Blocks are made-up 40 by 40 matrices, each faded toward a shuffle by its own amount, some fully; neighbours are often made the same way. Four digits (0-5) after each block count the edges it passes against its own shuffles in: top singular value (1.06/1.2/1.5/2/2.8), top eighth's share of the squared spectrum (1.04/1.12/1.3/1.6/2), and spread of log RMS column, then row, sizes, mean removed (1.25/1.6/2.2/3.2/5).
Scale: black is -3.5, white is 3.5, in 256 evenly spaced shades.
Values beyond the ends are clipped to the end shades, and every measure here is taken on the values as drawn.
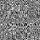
3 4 2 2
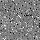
0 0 0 0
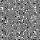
3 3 2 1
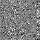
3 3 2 0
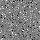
0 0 0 0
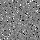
0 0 0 0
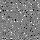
3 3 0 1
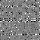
3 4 1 2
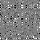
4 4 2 2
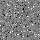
2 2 0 1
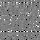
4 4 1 2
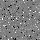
0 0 0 0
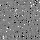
2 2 1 1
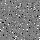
0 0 0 0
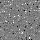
0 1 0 0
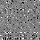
3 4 1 2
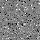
2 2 0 0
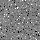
0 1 0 0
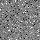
1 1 0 0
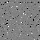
2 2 0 0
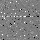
3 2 0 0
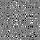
3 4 2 2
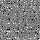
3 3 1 1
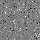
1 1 0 0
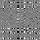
4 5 2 3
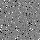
2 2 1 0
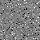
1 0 0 0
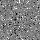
2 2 0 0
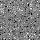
1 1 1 0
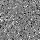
0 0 0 0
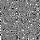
3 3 1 1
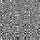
4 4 3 2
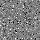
1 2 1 0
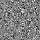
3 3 1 0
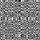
4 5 3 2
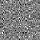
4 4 2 2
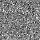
0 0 0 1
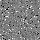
1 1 0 0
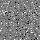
1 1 0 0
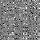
3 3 1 1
